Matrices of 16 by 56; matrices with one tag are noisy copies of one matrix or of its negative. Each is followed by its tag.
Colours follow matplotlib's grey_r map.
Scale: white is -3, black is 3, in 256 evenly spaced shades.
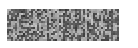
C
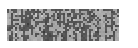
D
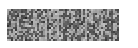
C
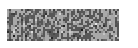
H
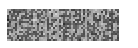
C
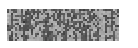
D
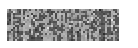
D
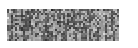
D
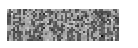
D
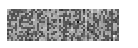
C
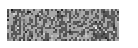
H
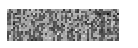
D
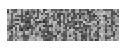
D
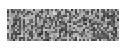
H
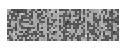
C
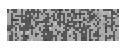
D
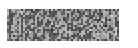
H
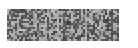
C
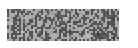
H
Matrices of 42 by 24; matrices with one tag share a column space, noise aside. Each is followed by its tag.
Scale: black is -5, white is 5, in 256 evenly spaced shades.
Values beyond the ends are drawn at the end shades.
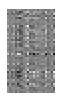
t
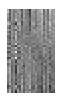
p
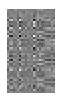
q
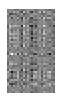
t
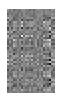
q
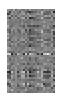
t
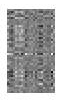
t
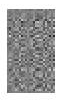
q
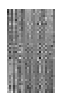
p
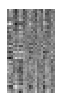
p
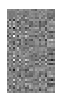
q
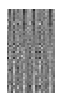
p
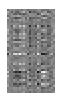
t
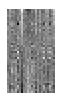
p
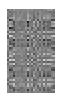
q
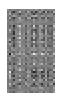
t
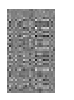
q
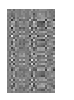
q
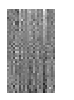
p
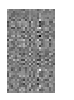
q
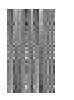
p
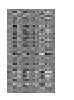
t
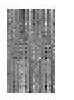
p
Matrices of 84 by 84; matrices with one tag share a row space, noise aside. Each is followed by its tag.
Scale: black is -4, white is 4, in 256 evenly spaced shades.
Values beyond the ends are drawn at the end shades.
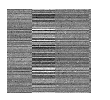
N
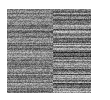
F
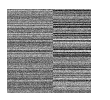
F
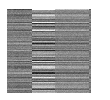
N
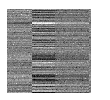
N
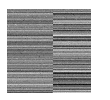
F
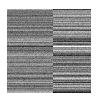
F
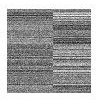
F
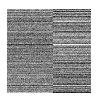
F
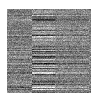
N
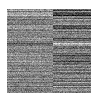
F
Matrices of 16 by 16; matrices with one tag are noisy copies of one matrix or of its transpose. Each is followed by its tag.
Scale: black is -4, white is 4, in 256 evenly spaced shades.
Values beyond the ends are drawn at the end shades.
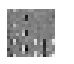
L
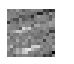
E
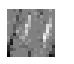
E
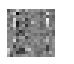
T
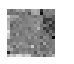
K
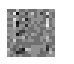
T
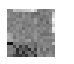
K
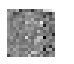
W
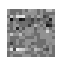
T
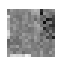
K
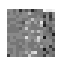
W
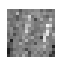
E
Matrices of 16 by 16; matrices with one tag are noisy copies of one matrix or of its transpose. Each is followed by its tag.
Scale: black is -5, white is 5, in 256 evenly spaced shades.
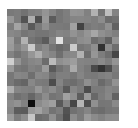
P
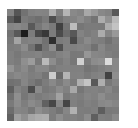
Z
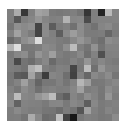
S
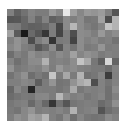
Z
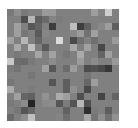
P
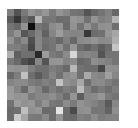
Z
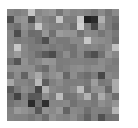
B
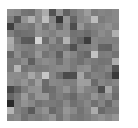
S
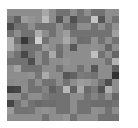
S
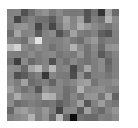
S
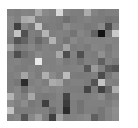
P
